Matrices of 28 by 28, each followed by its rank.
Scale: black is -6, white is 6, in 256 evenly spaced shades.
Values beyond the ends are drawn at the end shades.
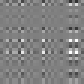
one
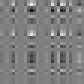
one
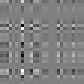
one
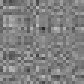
three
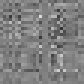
three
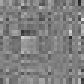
three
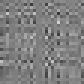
three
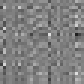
three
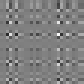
one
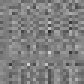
three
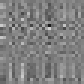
three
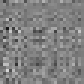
three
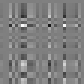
one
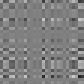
one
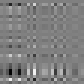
one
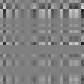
one
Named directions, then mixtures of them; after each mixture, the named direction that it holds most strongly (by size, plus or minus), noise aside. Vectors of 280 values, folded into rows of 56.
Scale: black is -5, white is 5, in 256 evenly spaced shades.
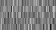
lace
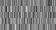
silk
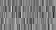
lace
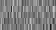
lace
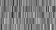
lace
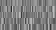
lace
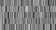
silk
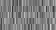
lace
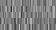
silk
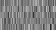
lace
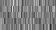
lace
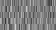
silk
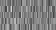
silk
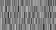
silk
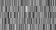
silk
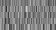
silk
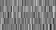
lace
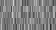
lace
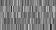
lace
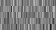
lace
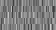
lace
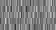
silk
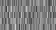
silk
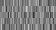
lace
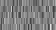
lace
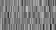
lace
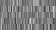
lace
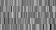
lace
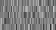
lace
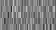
lace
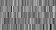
lace
